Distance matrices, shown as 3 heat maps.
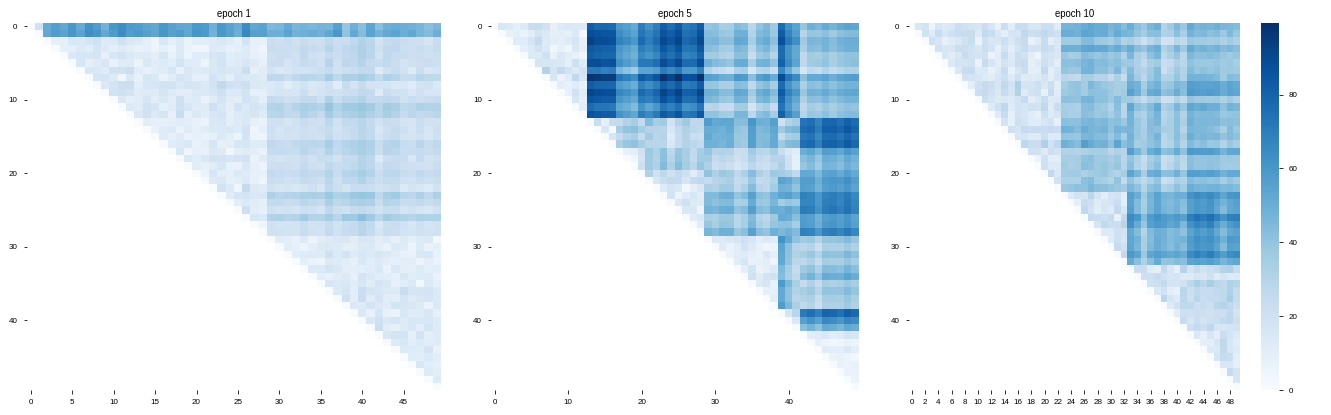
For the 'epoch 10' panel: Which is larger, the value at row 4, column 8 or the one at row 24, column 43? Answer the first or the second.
the second
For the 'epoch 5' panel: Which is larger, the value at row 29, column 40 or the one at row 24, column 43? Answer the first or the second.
the second
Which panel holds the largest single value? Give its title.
epoch 5
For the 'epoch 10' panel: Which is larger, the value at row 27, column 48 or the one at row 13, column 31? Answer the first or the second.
the first
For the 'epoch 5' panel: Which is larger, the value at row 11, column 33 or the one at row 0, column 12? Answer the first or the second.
the first
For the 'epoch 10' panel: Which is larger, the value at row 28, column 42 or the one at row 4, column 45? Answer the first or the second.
the first
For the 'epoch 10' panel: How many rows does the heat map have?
50
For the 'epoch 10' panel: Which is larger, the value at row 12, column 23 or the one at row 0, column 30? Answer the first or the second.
the second
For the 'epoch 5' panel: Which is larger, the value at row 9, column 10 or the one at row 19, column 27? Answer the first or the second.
the second
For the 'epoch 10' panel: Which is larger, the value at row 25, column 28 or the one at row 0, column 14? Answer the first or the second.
the second
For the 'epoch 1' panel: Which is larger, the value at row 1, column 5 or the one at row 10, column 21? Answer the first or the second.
the first
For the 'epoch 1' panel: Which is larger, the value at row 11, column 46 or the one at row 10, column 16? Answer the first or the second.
the first
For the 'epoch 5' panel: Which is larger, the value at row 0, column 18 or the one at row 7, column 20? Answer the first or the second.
the second
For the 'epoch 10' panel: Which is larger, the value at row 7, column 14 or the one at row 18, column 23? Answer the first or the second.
the second
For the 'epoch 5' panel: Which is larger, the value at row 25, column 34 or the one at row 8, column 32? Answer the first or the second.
the first
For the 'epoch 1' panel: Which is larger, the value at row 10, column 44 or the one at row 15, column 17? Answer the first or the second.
the first
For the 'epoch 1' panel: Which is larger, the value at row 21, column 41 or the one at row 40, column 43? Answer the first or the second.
the first
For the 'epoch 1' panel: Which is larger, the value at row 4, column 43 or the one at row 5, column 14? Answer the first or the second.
the first
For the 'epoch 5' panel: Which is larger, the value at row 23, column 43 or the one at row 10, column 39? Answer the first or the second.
the second
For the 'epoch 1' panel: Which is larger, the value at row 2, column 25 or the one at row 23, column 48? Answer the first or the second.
the second
